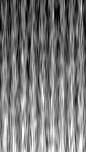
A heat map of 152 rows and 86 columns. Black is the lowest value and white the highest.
Values rise toward the bottom. Stripes running up and down repeat 9 times from left to right. Streaks run downward.
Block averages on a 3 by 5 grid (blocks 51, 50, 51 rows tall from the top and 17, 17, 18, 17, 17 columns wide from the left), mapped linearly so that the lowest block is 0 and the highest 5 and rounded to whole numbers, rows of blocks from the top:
00001
22233
55555
